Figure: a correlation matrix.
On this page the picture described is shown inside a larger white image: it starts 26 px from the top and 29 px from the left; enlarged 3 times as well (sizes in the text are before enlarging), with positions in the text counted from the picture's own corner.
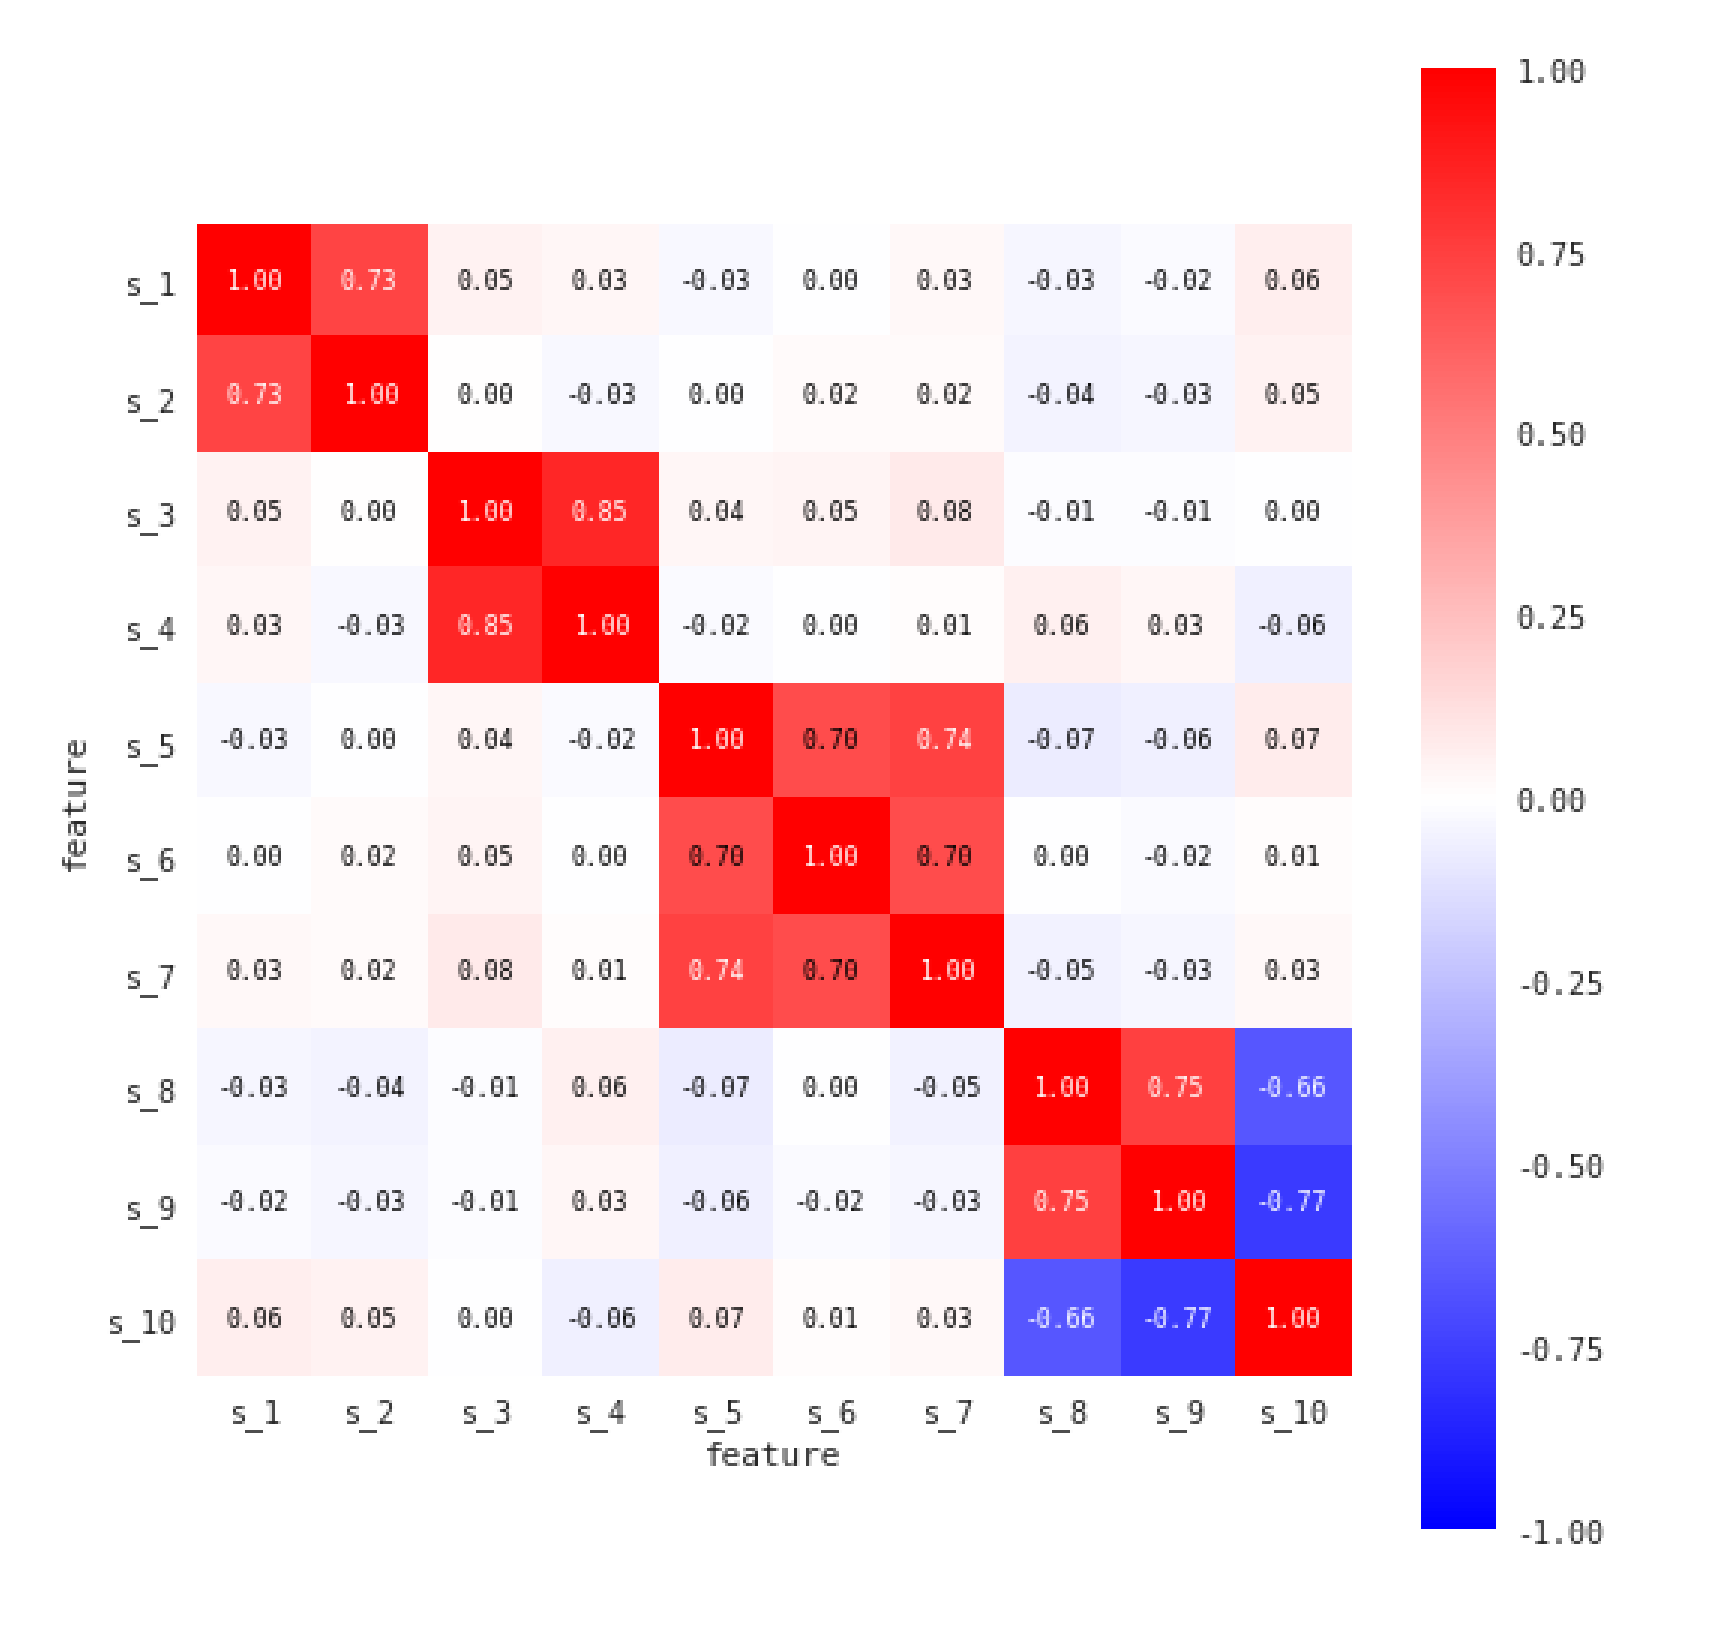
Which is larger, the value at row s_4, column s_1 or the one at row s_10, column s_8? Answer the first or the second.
the first
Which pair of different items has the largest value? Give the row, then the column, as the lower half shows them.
s_4, s_3
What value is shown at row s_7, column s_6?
0.70
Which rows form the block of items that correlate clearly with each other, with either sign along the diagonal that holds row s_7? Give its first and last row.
s_5 to s_7
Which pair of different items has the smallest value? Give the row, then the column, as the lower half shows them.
s_10, s_9
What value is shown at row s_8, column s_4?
0.06
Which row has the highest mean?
s_7
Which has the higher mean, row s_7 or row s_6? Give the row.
s_7
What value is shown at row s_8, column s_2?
-0.04
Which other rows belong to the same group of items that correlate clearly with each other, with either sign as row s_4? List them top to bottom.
s_3
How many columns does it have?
10
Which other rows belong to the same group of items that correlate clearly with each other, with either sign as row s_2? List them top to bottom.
s_1
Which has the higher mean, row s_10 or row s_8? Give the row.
s_8
